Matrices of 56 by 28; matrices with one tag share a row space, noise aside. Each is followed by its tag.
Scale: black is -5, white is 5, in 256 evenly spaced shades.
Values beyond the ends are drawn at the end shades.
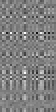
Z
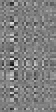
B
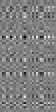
Z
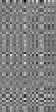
Z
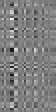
B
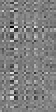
B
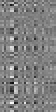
B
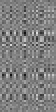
Z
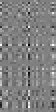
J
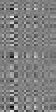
B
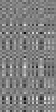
Z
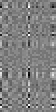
J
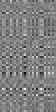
Z
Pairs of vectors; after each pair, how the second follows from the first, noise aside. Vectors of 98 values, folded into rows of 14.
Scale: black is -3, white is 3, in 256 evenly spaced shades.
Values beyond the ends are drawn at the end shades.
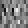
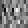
copied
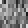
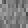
shrunk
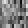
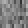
shrunk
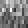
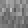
shrunk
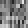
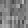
shrunk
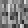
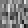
copied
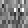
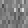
shrunk
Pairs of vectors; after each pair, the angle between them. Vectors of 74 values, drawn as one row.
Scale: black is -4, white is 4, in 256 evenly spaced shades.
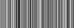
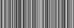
partly aligned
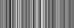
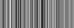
nearly opposite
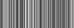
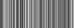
nearly parallel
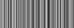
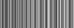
nearly opposite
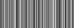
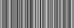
orthogonal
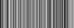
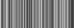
partly opposed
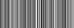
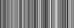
partly aligned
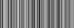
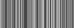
partly opposed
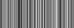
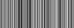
nearly parallel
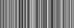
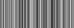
nearly parallel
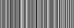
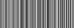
nearly opposite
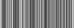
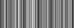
partly opposed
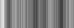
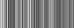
partly aligned
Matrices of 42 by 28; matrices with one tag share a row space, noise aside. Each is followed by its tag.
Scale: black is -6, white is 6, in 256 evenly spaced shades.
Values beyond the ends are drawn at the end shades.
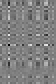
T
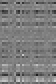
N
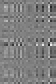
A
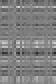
N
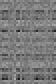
N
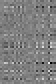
A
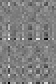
T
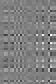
A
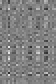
T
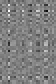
T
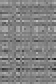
N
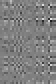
A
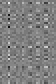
T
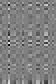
T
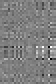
A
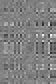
A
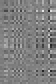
A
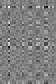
T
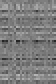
N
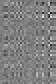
A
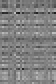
N
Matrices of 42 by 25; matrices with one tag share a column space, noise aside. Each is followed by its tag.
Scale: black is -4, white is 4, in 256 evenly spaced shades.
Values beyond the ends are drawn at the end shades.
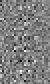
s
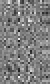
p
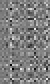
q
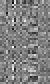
p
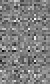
s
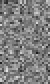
p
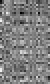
p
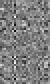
q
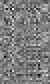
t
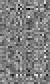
t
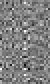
q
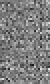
q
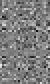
q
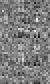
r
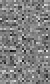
s
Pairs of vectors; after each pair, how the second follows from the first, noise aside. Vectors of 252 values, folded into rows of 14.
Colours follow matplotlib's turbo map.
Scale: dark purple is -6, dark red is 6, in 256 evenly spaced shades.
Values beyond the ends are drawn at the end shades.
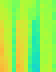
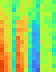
scaled up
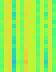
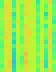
copied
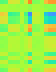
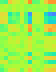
copied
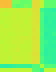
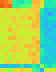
scaled up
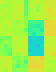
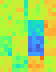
scaled up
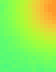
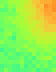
copied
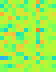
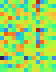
scaled up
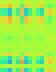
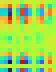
scaled up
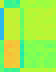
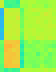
copied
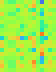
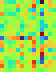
scaled up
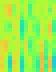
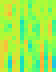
copied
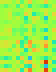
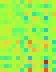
copied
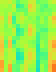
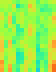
copied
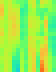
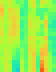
copied
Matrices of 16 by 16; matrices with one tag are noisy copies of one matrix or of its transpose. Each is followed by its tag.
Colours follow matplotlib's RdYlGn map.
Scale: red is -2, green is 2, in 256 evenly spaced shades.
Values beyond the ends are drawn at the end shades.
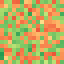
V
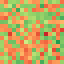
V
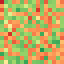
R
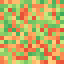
R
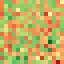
R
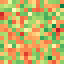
V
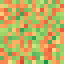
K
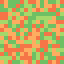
V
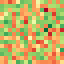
R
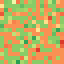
R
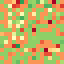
K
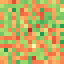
R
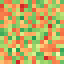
K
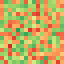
R
